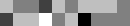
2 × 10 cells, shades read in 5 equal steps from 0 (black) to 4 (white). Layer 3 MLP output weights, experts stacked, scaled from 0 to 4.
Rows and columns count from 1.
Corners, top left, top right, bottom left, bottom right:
3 2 1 2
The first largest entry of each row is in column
1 4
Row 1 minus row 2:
2 -1 -1 -3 1 -1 3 1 1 0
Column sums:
4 5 5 5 5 5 3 5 5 4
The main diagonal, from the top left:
3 3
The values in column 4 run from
1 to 4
